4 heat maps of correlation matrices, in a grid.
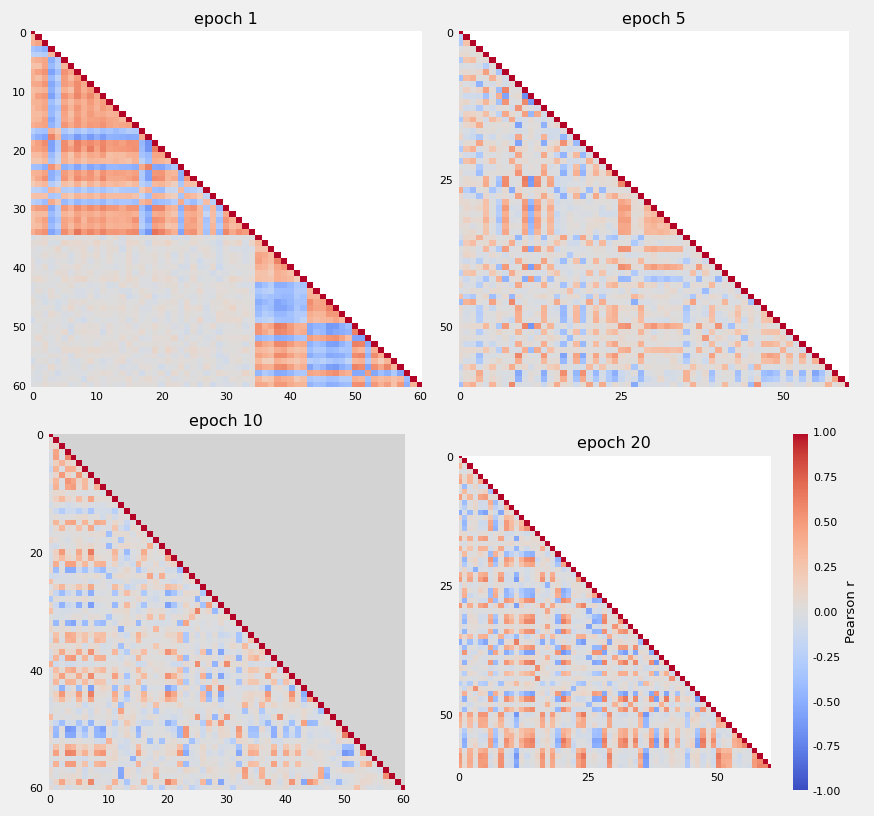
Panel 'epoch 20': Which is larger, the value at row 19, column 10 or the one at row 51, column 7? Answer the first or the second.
the second
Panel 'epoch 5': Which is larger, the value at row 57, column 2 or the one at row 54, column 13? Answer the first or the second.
the first
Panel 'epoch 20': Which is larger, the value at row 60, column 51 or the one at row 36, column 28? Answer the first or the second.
the first
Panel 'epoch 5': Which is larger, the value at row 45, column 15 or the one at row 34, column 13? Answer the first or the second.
the second
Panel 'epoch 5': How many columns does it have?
61
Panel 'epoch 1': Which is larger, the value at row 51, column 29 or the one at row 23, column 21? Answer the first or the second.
the first
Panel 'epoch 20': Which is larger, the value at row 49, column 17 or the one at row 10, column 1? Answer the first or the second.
the first
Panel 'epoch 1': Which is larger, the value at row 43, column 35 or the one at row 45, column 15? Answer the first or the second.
the second
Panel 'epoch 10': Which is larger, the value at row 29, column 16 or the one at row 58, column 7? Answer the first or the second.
the second
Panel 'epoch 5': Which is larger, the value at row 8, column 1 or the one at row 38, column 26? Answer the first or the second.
the first
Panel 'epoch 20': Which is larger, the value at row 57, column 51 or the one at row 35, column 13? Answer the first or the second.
the first
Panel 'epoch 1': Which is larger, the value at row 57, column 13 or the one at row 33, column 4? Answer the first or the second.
the first
